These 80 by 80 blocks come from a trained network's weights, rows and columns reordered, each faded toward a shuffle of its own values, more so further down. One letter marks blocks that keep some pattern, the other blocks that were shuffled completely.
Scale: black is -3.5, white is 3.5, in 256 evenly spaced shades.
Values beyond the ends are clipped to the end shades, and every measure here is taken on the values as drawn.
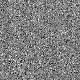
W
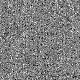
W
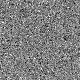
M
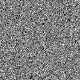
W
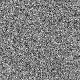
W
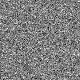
M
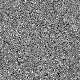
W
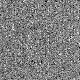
W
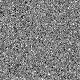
M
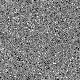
M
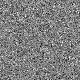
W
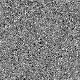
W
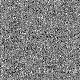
W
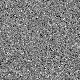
M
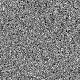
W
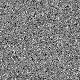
M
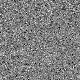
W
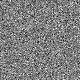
M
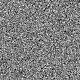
M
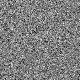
M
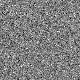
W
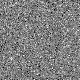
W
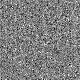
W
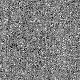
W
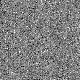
W
